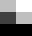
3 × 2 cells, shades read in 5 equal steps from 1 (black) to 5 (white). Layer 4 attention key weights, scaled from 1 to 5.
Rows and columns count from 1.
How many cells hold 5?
1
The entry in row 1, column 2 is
5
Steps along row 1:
up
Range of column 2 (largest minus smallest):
4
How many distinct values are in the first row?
2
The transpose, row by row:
4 2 1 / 5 4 1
